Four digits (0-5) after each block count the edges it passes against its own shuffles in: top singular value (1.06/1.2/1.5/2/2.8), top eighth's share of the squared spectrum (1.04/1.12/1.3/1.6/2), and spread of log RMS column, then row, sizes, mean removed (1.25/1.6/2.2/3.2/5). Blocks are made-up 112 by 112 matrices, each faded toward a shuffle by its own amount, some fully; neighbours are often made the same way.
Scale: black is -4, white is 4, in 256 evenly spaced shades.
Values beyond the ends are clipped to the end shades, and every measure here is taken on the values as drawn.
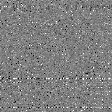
4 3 1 2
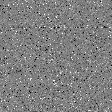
3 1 0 1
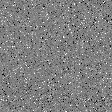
1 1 0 0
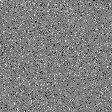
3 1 0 0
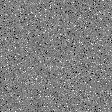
1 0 0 0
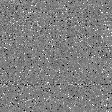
3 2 0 1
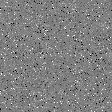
1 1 0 0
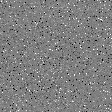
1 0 0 0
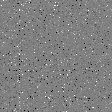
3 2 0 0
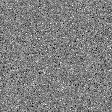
2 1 0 0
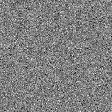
3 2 0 1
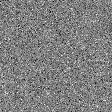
0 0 0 0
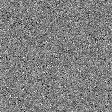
0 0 0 0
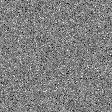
0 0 0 0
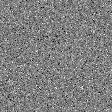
0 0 0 0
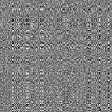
5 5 4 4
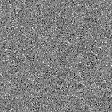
3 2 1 0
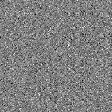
4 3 1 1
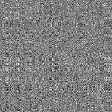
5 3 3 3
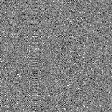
4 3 2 2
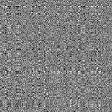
5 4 3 3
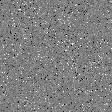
1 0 0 0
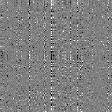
5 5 3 2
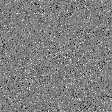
0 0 0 0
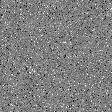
0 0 0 0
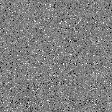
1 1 1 2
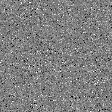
1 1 1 2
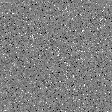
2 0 0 0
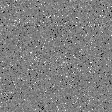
2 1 0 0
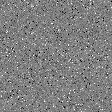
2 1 0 0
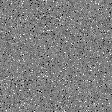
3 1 0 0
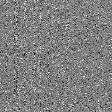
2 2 3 0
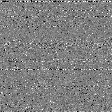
3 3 0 3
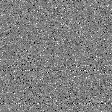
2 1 0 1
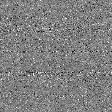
1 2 0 3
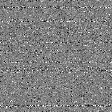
2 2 0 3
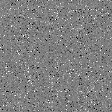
3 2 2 1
